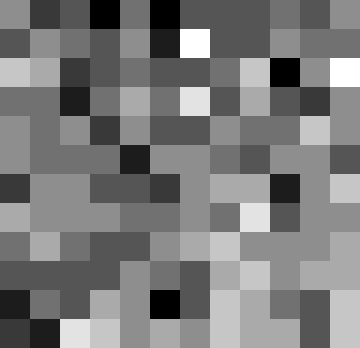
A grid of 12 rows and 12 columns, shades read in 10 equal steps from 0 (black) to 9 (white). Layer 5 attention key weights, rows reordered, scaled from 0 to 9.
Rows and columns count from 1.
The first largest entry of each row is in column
1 7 12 7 11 1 12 9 8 9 8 3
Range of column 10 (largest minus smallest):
6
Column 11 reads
3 4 5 2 7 5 5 5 5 6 3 3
